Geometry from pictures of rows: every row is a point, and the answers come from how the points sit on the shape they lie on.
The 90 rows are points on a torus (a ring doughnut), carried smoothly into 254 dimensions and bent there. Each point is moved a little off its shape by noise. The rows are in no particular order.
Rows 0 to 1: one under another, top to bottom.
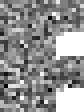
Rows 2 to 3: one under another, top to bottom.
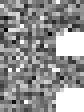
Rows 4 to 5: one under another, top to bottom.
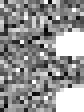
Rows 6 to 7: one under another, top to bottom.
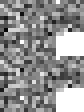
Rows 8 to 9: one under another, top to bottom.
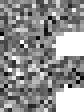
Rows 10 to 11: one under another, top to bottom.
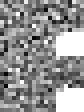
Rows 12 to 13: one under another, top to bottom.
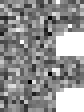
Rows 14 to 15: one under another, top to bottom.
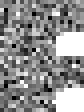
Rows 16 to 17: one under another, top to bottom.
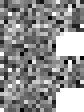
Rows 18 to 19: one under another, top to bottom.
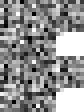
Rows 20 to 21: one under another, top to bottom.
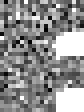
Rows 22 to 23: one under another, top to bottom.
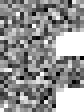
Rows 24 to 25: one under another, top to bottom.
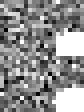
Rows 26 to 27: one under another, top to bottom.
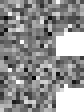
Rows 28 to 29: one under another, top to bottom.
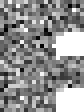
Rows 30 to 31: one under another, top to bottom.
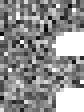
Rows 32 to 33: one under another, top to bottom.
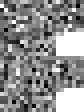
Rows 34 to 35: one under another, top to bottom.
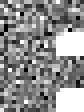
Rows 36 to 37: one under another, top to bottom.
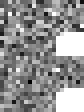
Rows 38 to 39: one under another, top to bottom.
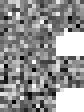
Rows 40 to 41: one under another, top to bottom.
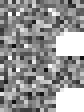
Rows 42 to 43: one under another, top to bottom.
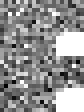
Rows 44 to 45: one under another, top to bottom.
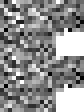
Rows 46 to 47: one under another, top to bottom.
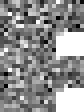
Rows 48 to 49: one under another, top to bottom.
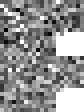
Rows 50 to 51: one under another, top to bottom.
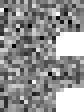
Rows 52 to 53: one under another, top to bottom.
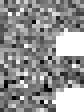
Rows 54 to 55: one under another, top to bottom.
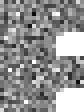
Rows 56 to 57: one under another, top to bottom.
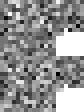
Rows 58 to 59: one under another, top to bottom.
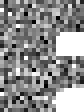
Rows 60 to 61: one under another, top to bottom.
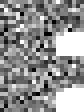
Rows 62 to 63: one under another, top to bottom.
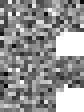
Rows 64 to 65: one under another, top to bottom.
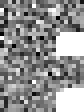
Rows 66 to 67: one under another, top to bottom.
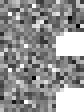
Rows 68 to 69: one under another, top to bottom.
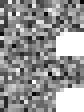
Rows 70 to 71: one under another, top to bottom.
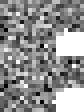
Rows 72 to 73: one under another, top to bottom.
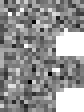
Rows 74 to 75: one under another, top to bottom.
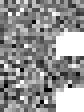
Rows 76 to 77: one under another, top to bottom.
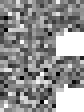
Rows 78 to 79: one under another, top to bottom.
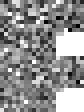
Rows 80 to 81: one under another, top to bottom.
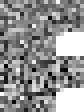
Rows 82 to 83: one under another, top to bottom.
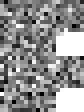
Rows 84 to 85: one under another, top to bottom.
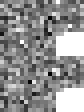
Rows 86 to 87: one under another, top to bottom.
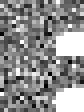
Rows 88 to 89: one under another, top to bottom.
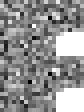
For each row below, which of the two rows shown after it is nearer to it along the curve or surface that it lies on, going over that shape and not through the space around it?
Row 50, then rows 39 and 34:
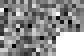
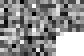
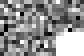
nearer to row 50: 39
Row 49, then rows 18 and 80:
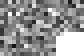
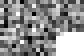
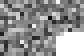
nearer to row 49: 18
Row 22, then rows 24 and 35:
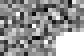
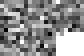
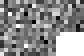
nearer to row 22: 24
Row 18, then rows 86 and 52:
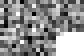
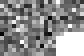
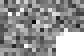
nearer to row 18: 52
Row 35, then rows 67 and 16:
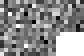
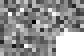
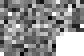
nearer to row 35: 16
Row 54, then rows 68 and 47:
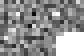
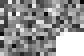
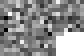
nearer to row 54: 68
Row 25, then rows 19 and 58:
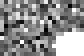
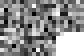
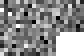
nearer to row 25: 19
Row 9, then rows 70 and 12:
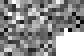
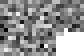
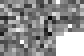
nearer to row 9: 12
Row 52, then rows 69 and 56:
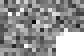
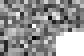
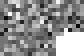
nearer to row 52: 56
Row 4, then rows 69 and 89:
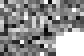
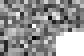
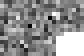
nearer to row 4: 69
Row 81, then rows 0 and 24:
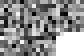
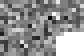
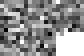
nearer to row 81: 0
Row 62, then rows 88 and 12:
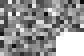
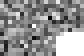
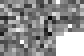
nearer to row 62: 88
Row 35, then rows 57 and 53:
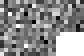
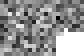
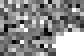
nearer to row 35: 57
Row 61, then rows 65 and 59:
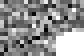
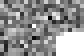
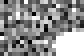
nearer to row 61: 59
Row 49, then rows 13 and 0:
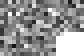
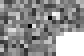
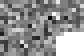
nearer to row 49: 13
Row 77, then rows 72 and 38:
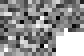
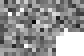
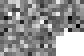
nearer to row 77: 72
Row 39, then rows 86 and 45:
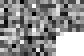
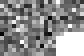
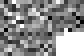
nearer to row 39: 86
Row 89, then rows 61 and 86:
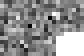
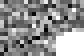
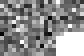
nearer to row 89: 86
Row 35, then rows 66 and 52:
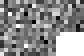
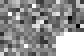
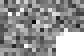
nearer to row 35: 66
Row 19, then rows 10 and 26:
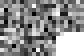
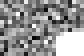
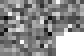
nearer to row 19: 10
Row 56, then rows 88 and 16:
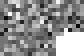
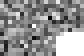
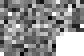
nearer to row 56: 88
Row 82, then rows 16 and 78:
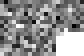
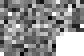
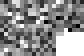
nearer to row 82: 16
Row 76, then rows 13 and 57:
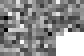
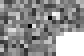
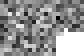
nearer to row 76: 57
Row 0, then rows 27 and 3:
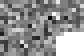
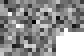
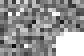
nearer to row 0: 3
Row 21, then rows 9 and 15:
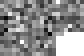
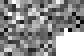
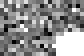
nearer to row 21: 9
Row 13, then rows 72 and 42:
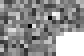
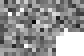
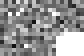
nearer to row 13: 42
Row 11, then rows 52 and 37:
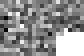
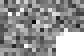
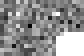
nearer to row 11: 52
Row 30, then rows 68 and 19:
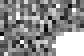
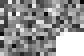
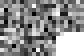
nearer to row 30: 19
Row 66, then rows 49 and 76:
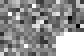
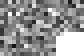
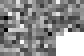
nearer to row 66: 76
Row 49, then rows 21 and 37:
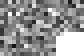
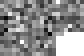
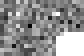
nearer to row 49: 37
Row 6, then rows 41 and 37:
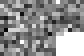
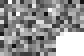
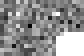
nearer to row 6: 37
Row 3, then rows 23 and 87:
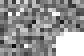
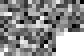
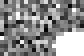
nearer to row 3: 23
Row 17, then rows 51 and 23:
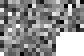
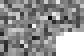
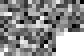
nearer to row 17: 23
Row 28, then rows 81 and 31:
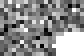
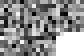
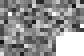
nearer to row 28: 81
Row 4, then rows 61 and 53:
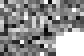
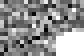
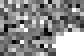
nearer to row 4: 61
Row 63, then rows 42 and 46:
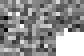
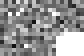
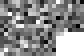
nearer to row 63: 42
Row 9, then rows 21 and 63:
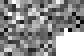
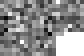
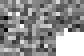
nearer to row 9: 21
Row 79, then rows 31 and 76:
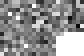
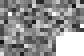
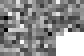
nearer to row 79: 76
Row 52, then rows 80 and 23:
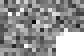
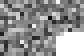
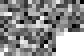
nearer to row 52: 23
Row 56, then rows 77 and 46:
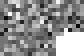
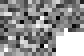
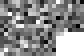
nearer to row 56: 46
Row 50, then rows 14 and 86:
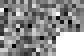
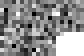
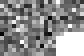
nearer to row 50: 14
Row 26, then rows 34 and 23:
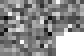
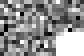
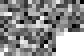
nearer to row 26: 34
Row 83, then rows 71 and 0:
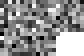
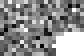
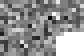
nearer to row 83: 0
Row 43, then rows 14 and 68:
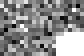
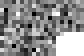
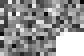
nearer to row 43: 14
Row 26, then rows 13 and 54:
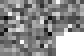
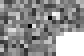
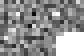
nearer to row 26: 13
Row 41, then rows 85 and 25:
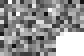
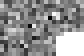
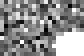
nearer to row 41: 85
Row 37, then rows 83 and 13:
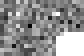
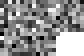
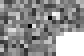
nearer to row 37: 13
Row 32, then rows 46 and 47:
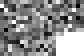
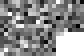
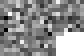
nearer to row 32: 47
